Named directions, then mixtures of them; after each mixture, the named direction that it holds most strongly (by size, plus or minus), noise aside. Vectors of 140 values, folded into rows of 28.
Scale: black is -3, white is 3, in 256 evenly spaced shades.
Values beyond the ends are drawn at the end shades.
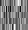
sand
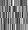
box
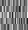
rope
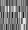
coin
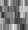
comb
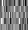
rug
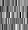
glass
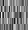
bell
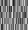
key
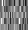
rug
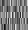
box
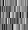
glass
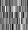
coin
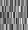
rope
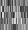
bell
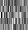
bell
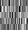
rope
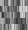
comb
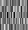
rope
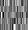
bell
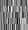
box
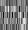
coin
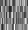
key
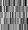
rug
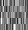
bell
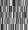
key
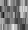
comb
